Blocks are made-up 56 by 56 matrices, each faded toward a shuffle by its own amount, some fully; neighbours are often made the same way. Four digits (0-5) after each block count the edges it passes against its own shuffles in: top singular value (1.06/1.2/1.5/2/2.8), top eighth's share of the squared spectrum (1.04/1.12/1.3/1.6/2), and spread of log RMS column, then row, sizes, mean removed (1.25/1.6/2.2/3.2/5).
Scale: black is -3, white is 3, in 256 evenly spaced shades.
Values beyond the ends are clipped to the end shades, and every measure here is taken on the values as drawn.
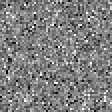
1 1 0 0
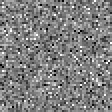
2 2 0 0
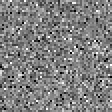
2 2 0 0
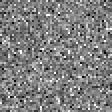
1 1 0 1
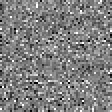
3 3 2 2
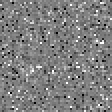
1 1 1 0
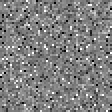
0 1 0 0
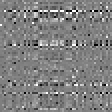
5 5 3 4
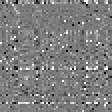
4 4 2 2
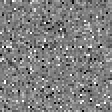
3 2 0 1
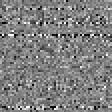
2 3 0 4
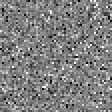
0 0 0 0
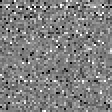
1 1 0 2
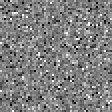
0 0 0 0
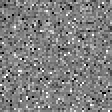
0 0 0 0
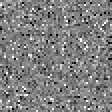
0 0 0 0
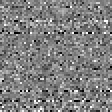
2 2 0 3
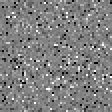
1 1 0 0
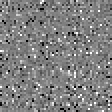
3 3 1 1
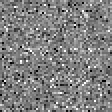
0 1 0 1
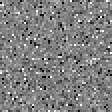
0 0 0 1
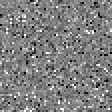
1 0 0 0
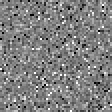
0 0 0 0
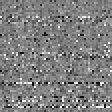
2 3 0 3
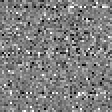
1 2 0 2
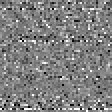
2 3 0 3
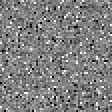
1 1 0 1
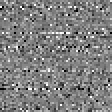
2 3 0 3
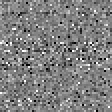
1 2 0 2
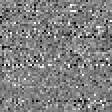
2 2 0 3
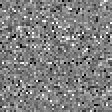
0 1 0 2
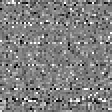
2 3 0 3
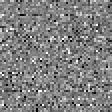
1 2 0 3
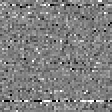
3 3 0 3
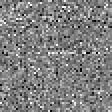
1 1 0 2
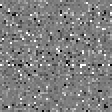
2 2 1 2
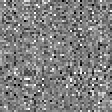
4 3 2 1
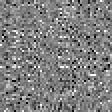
4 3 2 2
